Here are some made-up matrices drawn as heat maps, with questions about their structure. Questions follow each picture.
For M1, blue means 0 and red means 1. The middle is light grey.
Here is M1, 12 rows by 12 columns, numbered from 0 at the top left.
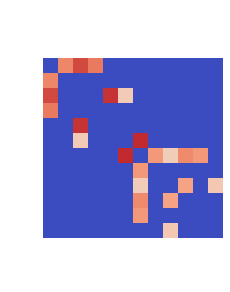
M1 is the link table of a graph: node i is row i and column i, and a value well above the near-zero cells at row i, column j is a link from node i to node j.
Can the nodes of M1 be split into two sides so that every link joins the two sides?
no
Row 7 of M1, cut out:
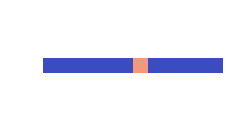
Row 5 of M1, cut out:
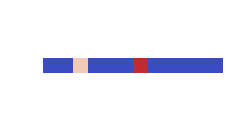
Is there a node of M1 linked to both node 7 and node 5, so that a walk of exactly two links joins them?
yes
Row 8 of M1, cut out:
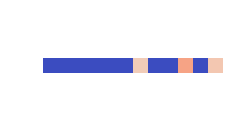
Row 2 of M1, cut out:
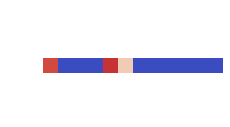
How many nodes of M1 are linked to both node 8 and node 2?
0
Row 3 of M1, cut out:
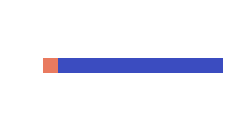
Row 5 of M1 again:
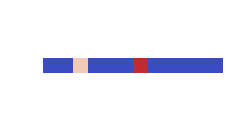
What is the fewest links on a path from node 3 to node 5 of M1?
3
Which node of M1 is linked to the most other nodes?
node 6
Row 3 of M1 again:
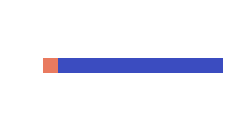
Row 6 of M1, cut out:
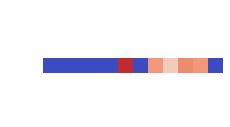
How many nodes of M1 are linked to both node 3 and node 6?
0
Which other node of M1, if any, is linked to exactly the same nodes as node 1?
node 3
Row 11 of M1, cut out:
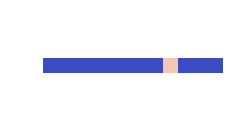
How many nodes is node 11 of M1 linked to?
1
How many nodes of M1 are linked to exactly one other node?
6
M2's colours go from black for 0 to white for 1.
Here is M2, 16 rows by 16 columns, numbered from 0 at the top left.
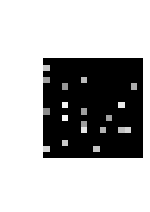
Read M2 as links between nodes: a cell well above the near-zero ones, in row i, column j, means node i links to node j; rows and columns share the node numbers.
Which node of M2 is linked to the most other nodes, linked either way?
node 3
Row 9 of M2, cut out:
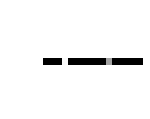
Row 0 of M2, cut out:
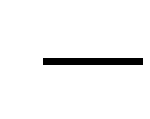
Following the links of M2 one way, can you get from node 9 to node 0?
yes
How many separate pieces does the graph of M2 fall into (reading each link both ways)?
4
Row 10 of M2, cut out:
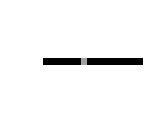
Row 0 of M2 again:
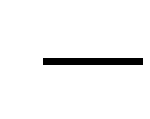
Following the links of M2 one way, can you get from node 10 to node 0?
no
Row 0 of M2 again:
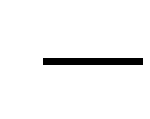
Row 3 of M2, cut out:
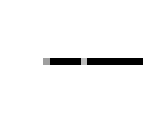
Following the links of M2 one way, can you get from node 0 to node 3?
no
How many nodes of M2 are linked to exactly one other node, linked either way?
1
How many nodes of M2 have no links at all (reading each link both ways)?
3
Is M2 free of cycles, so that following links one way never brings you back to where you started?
yes
